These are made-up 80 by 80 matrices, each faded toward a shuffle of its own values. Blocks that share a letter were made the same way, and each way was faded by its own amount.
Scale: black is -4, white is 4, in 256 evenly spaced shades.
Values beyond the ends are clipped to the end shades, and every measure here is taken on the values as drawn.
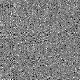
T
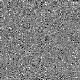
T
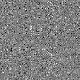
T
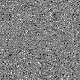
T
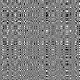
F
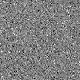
T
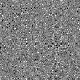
T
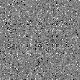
T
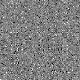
T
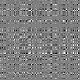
F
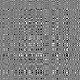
F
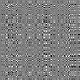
F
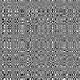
F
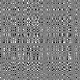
F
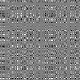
F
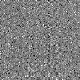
T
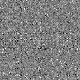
T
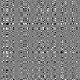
F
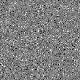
T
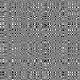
F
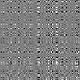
F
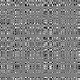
F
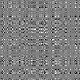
F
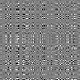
F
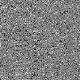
T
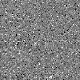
T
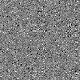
T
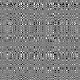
F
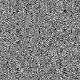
T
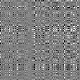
F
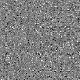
T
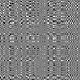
F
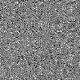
T
